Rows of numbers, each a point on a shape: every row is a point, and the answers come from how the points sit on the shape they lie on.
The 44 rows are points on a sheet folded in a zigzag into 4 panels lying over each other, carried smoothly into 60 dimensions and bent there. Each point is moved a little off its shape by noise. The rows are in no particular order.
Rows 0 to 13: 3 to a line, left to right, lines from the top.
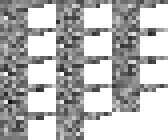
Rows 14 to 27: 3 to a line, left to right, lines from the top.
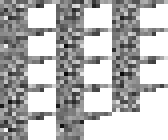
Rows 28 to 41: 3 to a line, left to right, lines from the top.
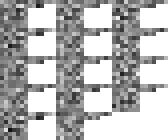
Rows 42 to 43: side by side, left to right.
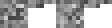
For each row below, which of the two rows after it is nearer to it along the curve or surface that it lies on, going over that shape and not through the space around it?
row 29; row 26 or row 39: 26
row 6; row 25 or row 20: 25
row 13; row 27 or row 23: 27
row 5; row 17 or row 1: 1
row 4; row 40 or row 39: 40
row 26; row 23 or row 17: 23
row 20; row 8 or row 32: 32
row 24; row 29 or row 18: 29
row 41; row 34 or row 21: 21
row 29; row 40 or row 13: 40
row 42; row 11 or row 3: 3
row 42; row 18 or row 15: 15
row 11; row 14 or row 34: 14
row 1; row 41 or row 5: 5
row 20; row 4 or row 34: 4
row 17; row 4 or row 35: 35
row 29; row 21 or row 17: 21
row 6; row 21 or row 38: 21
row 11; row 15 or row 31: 31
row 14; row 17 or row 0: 0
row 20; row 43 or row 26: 26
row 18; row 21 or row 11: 21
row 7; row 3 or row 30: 30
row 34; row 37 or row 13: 37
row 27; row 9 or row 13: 13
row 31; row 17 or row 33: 33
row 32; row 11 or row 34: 11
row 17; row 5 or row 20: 5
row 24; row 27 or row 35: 35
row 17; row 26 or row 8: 8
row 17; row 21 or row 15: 15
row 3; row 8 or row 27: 27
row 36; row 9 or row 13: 9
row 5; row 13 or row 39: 39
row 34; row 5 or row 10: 5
